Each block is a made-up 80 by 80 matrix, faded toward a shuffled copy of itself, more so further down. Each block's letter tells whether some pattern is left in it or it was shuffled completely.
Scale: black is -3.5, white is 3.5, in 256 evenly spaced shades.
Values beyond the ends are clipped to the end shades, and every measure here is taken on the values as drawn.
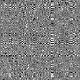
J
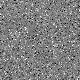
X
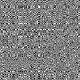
J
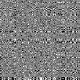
J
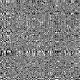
J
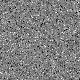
X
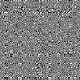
J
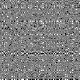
J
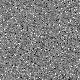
X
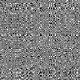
J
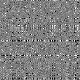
J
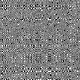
J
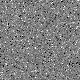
X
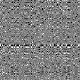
J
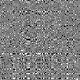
J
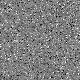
X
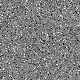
X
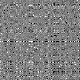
J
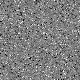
X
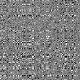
J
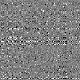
J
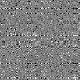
J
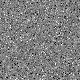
X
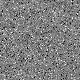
X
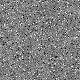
X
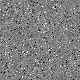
X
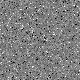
X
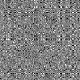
J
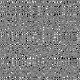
J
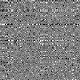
J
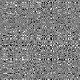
J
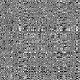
J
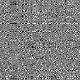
J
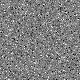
X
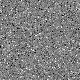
X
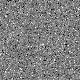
X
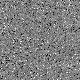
X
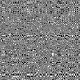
J
